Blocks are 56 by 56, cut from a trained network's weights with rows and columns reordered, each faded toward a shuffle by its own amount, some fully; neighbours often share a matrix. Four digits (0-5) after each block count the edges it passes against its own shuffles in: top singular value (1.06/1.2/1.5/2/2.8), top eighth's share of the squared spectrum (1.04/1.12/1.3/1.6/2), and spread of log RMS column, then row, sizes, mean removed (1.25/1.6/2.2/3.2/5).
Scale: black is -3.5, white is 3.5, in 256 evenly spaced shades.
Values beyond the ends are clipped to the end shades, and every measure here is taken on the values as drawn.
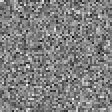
2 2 0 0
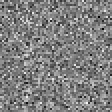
2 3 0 1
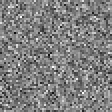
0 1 0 0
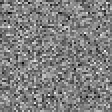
3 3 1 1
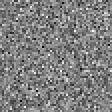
0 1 0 0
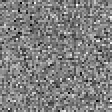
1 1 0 0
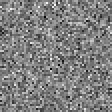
0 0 0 0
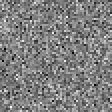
0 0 0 0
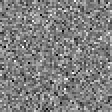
0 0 0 0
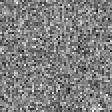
1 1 0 0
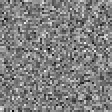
2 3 0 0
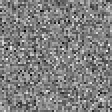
0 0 0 0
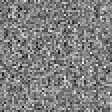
2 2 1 0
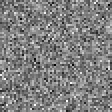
0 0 0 0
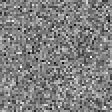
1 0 0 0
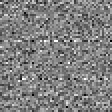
4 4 0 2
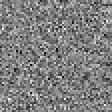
2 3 1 1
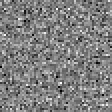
1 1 0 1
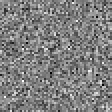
2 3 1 1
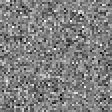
1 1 0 0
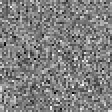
2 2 0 0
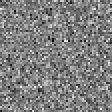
2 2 0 1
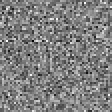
2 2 0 1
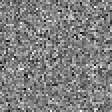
1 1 0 0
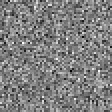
2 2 0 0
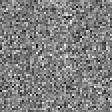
2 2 0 1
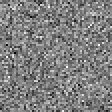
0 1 0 0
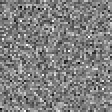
1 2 0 0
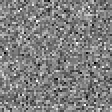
0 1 0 0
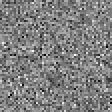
2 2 0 1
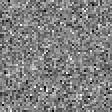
0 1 0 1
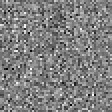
2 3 1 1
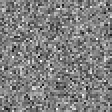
2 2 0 1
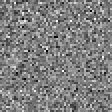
2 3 1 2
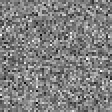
2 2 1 1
